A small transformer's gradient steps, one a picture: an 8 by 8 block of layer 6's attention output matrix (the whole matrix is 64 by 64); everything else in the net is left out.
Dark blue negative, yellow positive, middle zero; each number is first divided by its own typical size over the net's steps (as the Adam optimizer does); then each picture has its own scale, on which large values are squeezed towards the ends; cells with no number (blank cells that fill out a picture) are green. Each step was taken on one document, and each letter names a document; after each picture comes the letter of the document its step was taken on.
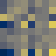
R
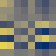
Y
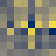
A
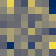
R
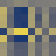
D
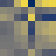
A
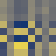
D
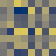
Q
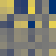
R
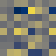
Q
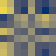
Y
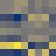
Q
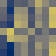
R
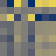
A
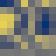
Y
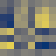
Y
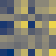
R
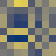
D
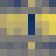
A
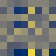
Q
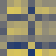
Q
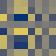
D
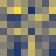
Q
